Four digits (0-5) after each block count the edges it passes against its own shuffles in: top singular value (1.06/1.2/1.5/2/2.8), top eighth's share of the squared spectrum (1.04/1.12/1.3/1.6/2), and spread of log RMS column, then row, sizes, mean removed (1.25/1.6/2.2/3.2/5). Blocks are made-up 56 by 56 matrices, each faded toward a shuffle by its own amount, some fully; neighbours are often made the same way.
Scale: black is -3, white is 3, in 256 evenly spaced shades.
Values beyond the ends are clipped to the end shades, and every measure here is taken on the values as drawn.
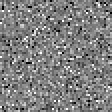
0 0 0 0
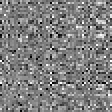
4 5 3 3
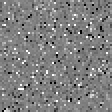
0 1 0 0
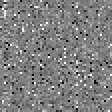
2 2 1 0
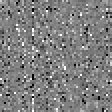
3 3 2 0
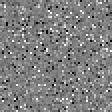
0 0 0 0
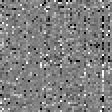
3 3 2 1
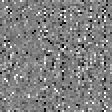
3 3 2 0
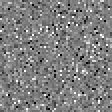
1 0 0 0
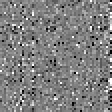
3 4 2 1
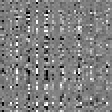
4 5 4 2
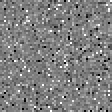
1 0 0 0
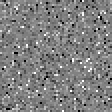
0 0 0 0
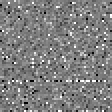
2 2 0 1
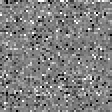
1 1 1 2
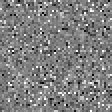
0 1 1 2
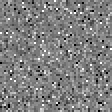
0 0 0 0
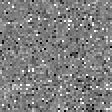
1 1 0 1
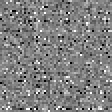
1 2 1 2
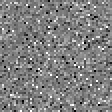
0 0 0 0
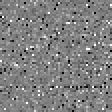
2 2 0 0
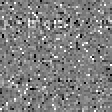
2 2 0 1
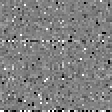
3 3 1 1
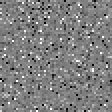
0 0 0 0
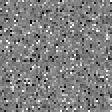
0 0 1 0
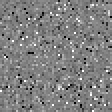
1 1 0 0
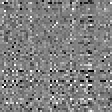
4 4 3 3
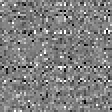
4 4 2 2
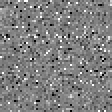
1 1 0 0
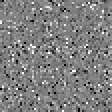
2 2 0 1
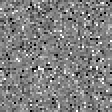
2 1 0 0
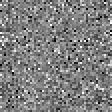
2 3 1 1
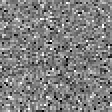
2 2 1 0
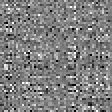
4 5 3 3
